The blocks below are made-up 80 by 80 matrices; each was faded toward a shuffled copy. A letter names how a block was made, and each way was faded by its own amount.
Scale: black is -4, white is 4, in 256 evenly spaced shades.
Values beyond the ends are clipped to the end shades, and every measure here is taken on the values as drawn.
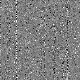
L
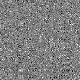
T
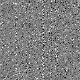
L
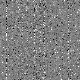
L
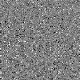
T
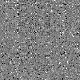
T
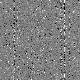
L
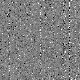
L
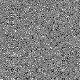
T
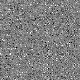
T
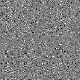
T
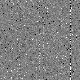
L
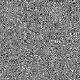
T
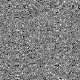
T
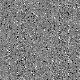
L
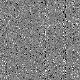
L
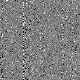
L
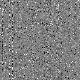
L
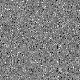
T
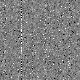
L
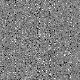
L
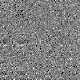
T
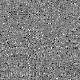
T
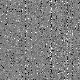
L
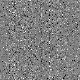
L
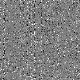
L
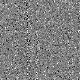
L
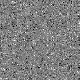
T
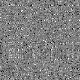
T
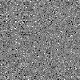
T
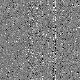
L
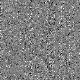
L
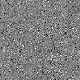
T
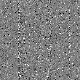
L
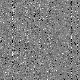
L
